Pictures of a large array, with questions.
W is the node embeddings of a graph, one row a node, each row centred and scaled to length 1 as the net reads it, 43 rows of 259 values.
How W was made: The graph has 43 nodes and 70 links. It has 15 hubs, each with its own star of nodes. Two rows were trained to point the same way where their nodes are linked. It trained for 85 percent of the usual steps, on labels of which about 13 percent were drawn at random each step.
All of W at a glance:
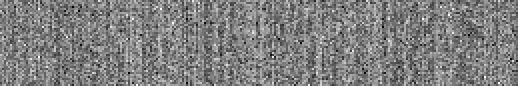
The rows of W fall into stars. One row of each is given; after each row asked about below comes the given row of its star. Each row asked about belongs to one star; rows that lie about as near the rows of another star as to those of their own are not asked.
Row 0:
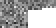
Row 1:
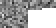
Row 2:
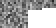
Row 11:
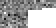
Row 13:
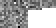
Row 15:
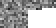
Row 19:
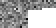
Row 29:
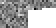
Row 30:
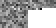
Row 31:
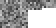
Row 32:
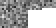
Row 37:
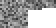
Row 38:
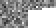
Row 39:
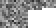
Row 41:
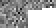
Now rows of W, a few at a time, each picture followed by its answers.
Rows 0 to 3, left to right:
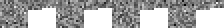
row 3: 38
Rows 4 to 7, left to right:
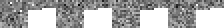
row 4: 2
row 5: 11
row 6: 13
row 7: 39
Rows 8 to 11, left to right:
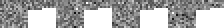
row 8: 19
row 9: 31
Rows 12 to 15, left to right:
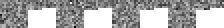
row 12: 29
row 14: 41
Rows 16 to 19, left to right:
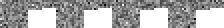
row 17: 19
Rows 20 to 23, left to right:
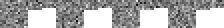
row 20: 13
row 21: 37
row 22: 37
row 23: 38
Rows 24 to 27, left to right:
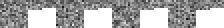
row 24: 30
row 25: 30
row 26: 11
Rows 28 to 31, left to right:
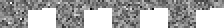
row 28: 0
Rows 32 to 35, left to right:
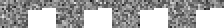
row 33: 29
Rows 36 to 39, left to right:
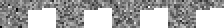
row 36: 2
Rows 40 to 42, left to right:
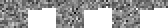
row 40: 11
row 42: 15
